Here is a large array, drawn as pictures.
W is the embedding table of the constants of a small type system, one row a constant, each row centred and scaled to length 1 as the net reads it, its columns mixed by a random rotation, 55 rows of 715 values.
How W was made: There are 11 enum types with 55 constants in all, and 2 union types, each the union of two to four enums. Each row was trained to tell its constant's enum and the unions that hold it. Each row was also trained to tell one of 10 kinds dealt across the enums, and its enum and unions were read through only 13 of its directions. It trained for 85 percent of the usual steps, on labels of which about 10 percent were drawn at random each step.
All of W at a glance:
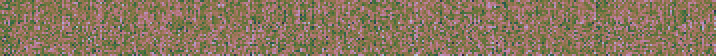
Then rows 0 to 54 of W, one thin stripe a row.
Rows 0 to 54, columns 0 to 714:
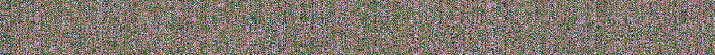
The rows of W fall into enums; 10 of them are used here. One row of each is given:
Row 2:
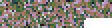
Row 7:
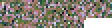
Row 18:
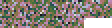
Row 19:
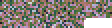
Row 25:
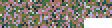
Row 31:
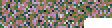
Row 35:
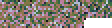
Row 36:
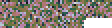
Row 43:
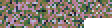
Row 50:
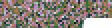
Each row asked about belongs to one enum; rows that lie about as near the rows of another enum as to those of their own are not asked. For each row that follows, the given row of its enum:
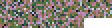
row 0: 25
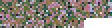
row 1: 19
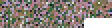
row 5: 36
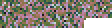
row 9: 19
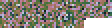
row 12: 19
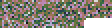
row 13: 31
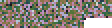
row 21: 2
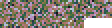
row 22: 25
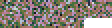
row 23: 25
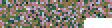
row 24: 36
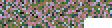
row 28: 25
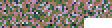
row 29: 18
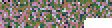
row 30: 36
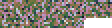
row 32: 18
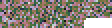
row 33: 19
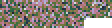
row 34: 31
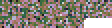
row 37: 19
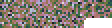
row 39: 31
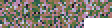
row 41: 18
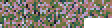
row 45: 18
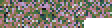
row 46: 43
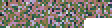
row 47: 50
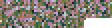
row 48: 7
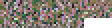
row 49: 25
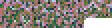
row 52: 18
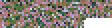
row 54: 36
